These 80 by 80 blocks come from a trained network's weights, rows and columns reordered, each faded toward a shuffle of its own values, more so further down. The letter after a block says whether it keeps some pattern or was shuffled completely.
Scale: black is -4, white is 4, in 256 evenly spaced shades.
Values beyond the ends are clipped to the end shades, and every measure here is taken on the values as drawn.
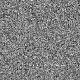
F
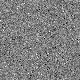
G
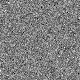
G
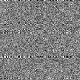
F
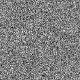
F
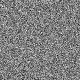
G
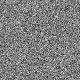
G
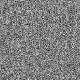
F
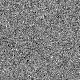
G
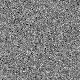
G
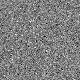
G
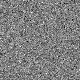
G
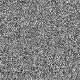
F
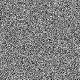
F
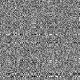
F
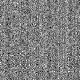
F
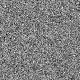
G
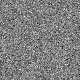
G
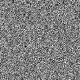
F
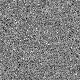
G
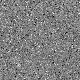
G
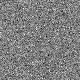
G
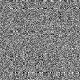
F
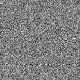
F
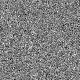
G
